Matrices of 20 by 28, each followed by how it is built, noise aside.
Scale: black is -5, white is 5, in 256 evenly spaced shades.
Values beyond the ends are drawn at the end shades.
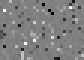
sparse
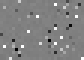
sparse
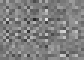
low rank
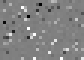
sparse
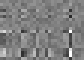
low rank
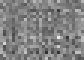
low rank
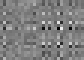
low rank
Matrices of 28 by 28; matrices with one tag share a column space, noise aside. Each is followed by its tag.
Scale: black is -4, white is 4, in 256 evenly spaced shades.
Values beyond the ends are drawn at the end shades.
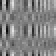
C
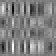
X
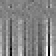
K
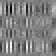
X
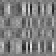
X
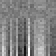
K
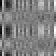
C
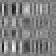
X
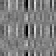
C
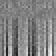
K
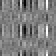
C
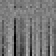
K
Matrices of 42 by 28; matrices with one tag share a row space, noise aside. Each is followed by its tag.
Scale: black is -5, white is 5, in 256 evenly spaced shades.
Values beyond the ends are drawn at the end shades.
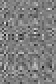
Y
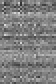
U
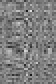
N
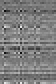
U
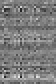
U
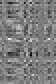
N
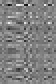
N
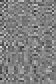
Y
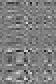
N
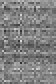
U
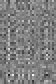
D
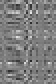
N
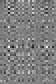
D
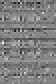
U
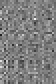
Y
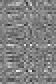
N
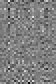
D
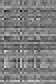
U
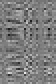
N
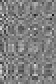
Y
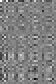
Y
